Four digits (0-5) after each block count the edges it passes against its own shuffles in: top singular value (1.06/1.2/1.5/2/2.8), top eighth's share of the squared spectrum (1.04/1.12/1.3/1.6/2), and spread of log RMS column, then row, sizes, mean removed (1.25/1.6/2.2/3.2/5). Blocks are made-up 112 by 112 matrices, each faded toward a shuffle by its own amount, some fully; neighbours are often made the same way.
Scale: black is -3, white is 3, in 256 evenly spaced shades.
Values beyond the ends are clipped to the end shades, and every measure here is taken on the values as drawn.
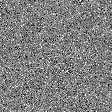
0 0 0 0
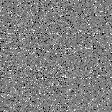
3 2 1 2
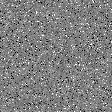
1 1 0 0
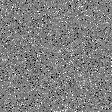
1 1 0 0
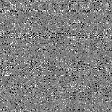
4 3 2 3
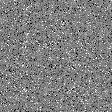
2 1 0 1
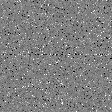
3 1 0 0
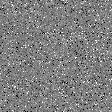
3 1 0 1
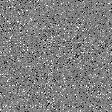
3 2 1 1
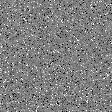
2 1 0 0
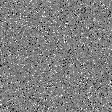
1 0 0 0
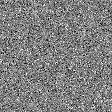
0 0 0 0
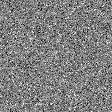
0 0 0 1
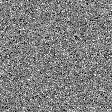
0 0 0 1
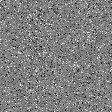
1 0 1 0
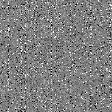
4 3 3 1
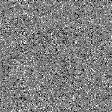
3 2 1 1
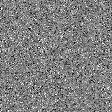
3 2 0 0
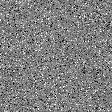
1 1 0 0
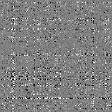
3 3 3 4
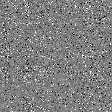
1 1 2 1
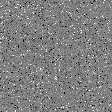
0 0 0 0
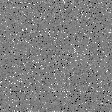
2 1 0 1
